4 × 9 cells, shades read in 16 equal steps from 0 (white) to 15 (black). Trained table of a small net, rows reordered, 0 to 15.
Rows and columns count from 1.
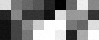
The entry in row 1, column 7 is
9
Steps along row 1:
up up up up up down down up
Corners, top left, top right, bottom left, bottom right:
2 7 14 0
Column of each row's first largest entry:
6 5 1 1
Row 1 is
2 8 9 10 13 15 9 1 7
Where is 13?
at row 1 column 5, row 2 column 1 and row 4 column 7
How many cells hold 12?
3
